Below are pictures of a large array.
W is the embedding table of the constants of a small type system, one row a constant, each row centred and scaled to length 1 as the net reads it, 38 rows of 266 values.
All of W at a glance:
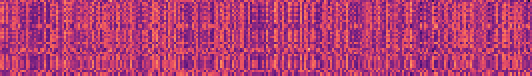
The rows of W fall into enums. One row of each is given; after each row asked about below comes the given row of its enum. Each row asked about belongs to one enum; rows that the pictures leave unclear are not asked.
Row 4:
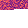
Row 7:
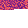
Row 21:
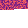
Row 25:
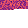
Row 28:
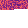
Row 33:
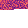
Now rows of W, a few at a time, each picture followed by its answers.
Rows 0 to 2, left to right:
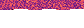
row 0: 25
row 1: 4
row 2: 7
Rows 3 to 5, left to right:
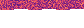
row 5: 33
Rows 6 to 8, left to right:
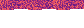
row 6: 28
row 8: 28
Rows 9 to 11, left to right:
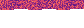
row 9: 28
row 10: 4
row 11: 28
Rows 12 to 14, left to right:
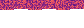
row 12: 21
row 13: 21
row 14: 28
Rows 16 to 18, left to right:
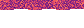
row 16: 4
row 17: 7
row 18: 33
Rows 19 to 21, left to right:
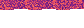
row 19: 7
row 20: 7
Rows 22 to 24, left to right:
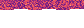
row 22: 7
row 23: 7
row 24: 25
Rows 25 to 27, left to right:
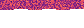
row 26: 21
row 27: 7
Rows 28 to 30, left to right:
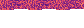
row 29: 28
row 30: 33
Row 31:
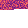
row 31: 33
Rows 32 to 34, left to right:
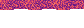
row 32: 33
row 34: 28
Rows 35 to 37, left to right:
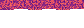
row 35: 25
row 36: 21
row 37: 21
